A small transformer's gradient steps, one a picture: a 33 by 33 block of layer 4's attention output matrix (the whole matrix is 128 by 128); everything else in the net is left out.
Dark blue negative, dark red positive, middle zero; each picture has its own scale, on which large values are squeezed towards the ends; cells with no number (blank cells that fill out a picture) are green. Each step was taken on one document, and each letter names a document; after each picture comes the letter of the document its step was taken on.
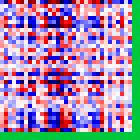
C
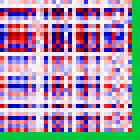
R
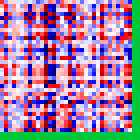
C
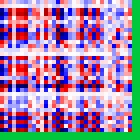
R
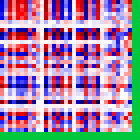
R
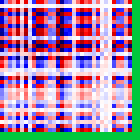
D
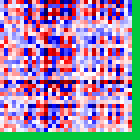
C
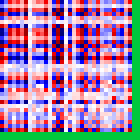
D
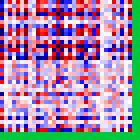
D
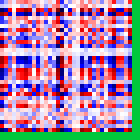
D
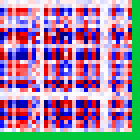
R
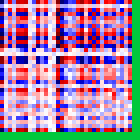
D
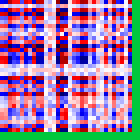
D
